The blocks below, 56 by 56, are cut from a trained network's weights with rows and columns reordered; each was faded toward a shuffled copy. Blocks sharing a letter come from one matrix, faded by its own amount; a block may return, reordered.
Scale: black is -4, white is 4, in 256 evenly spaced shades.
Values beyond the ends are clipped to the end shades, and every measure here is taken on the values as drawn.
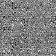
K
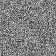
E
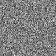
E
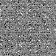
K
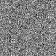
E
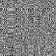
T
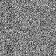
E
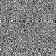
T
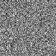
E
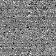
K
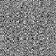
T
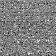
K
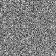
E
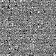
K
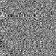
T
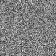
E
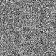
E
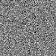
T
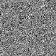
T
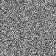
E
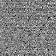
K
